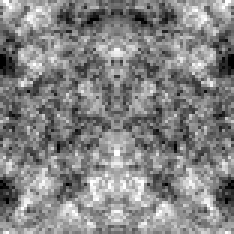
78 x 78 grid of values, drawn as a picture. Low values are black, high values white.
Odd rows or columns: none. Mirror symmetry: left to right. Grain: blotchy.
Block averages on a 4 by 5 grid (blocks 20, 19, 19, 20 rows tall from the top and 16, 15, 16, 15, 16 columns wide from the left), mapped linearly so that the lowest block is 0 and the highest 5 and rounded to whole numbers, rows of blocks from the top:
31113 | 01110 | 10301 | 23532
